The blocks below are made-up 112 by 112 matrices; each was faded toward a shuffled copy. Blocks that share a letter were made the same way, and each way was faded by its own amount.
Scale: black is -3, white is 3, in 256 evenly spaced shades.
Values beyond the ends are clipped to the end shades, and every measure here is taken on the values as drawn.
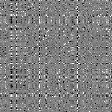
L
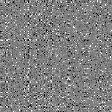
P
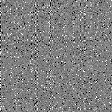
P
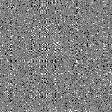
P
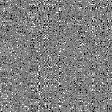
P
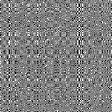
L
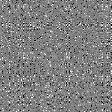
P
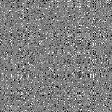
P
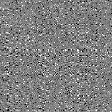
P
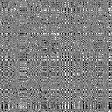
L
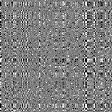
L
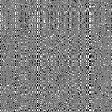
L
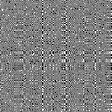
L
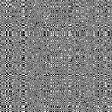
L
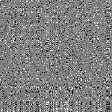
P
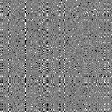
L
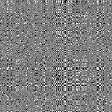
L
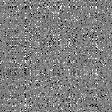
P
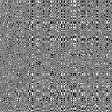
L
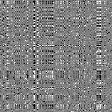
L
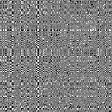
L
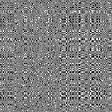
L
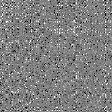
P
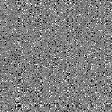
P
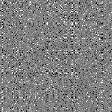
P
